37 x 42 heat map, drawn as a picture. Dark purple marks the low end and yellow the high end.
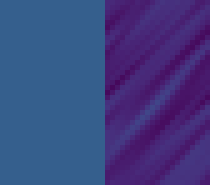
The table splits into one row of 2 panels. Panel 1,1: low, flat. Panel 1,2: very low, slanting up to the right, faint in contrast.
